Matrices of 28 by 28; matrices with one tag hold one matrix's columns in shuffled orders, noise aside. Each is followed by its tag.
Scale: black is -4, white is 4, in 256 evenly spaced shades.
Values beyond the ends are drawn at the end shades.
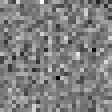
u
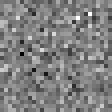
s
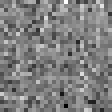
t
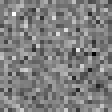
s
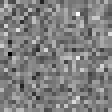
s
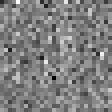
u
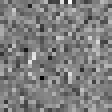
u
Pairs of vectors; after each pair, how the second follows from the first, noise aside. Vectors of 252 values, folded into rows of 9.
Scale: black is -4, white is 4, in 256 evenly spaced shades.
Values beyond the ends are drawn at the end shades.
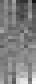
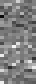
shuffled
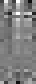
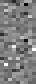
shuffled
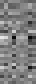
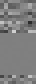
partly zeroed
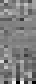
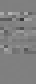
partly zeroed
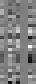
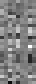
copied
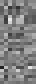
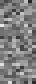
shuffled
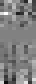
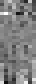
copied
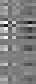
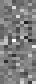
shuffled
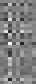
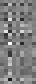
copied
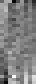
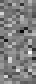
shuffled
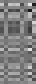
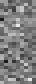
shuffled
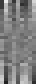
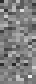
shuffled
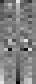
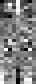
scaled up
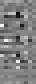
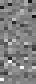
shuffled
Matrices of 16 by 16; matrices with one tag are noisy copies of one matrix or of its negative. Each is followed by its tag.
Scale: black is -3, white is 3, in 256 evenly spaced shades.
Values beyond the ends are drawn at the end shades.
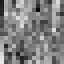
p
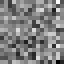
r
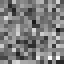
r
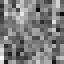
p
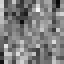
p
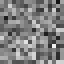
r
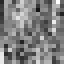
p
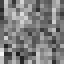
p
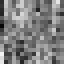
p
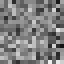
r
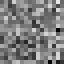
r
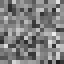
r
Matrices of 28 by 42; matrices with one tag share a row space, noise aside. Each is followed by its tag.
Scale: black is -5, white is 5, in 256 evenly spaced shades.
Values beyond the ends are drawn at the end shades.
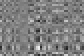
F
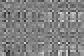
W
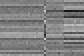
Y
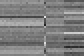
Y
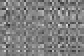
W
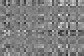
W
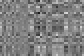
F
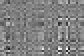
W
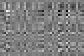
W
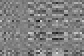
F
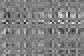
W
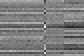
Y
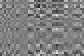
F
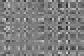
W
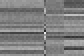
Y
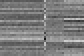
Y
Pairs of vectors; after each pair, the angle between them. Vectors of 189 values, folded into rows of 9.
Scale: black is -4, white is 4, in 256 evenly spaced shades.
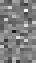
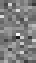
orthogonal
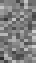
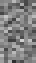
partly opposed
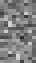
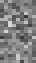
nearly parallel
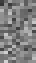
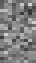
partly aligned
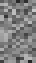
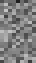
nearly parallel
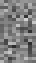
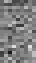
partly opposed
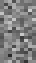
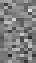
nearly parallel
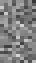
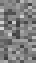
orthogonal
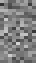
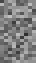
partly opposed
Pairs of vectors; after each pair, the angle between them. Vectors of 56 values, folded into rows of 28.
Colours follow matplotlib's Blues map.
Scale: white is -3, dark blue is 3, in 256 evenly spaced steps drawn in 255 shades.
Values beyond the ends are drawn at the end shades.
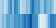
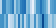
partly opposed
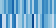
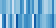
nearly opposite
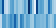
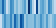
nearly parallel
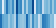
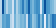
partly opposed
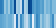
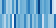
orthogonal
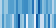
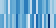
partly aligned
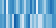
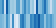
nearly opposite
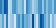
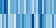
nearly parallel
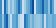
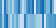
nearly parallel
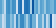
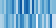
nearly parallel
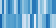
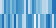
partly aligned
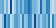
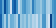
partly opposed
